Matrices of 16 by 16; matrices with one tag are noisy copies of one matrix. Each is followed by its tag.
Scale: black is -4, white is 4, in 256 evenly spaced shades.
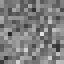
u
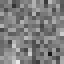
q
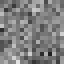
q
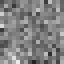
q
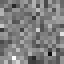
q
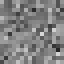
u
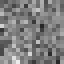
q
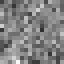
q
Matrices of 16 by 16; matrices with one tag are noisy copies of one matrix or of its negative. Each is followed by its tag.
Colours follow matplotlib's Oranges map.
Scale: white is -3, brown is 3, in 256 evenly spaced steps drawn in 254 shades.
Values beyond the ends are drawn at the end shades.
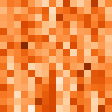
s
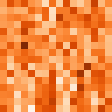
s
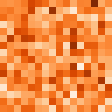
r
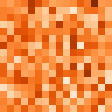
r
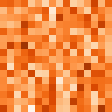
s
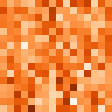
s
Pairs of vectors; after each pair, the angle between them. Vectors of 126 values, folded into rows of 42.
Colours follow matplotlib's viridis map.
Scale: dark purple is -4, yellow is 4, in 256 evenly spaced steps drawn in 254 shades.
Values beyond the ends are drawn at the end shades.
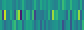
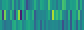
nearly parallel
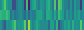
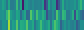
orthogonal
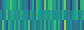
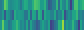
orthogonal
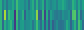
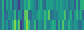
partly opposed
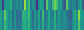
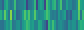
partly aligned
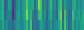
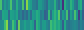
orthogonal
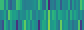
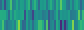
partly opposed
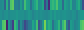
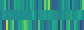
nearly opposite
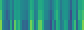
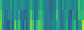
nearly parallel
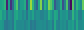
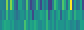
nearly opposite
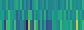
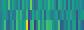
nearly opposite
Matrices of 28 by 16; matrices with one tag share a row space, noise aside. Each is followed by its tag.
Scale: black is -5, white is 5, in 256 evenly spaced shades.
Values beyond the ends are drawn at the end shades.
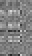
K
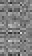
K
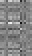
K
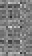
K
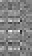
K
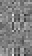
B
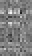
K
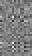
B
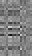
K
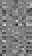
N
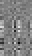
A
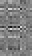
K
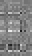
K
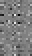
A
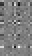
A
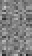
N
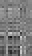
K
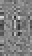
A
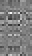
K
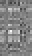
K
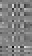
B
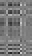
K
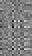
B
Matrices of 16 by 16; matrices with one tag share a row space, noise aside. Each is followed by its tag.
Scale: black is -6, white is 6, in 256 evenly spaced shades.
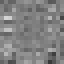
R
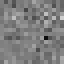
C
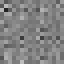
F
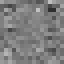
R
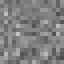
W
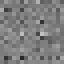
F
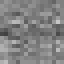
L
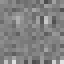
C
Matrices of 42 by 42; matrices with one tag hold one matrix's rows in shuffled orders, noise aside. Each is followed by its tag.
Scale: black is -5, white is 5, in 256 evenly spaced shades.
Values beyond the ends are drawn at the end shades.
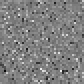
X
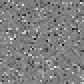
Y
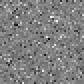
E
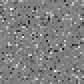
Y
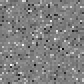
Y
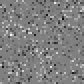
Y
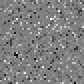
E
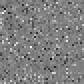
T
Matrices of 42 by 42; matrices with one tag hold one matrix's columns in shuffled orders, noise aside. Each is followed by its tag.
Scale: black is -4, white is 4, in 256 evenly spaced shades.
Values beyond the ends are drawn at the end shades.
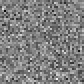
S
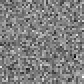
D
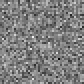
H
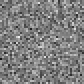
H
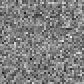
H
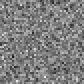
D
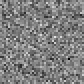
H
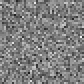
H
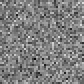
H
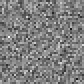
H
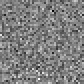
S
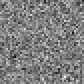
D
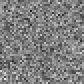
S
